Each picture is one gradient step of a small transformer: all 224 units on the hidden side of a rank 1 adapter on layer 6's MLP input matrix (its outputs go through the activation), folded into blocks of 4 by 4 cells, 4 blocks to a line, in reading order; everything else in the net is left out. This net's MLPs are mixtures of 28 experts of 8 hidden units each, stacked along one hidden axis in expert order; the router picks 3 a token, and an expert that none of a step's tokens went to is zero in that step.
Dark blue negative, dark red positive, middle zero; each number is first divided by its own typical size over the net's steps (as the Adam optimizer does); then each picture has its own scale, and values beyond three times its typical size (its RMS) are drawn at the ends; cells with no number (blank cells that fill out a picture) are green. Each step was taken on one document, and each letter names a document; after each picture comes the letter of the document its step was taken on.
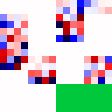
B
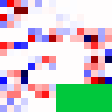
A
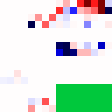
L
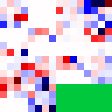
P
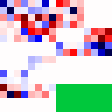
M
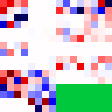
P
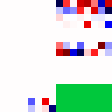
L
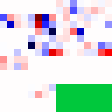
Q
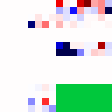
L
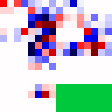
M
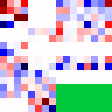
P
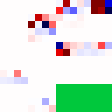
L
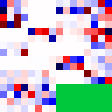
P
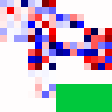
M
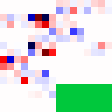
Q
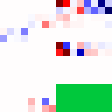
L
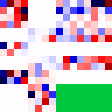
P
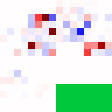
Q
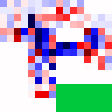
M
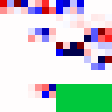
M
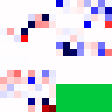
L
